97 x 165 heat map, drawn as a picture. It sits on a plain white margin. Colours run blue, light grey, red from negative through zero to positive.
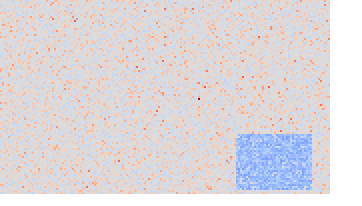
No regular stripes run through it. An odd patch, lower than its surroundings, sits in the bottom right. The halves do not mirror each other. The bottom right is the ninth with the lowest average.
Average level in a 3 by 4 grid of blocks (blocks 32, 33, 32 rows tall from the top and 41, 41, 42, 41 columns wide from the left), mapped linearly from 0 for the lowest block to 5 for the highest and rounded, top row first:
5 5 5 5 | 5 5 5 5 | 5 5 4 0
